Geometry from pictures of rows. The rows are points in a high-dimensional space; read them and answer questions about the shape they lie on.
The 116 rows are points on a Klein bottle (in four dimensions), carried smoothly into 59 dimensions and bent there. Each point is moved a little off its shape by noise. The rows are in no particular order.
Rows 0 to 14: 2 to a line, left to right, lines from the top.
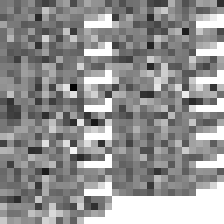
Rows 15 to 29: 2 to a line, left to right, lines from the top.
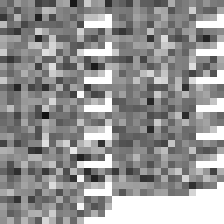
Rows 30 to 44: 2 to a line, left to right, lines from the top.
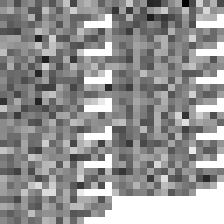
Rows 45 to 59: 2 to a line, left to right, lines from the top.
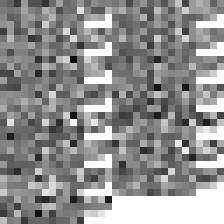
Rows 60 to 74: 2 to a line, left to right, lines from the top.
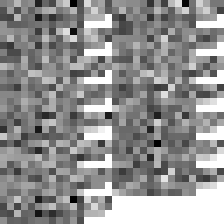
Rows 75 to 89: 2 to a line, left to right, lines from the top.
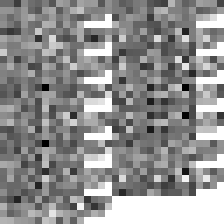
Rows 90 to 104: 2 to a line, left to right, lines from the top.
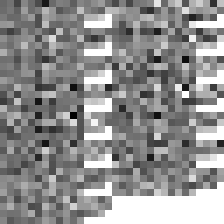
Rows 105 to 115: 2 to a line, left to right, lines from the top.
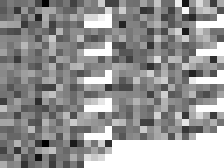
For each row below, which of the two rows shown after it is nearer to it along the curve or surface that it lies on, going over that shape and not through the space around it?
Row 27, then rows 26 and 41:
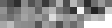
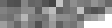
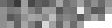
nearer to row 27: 41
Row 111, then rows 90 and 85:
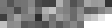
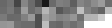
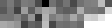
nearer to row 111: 90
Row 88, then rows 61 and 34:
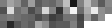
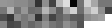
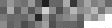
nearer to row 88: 34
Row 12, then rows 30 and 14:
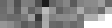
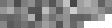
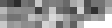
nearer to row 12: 30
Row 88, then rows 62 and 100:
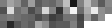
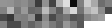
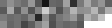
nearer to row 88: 100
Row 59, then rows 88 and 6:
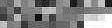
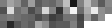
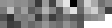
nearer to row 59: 6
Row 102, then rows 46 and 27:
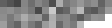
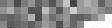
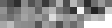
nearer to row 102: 46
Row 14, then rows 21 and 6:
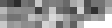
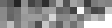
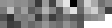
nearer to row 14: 21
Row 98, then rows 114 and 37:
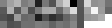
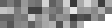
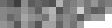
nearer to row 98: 114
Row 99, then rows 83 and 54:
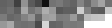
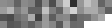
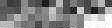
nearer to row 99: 54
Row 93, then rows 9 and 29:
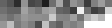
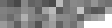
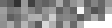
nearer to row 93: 29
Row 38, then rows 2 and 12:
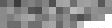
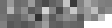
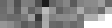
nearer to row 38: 2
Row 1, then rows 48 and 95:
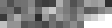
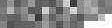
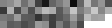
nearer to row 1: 48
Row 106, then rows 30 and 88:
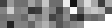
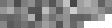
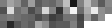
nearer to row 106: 88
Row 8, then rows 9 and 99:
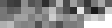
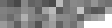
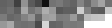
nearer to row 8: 99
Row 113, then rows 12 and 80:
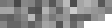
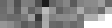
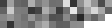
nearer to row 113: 80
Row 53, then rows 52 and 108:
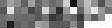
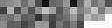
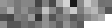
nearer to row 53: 52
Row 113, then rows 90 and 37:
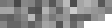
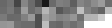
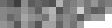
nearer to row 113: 37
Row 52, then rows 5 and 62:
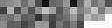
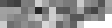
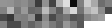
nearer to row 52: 62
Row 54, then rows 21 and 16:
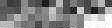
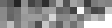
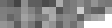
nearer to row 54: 21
